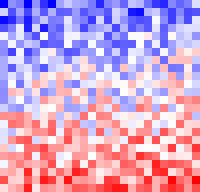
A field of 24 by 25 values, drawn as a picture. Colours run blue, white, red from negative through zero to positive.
The field climbs toward the bottom. The ninth with the lowest average is the top left. The texture is fine-grained noise. No row or column stands out.
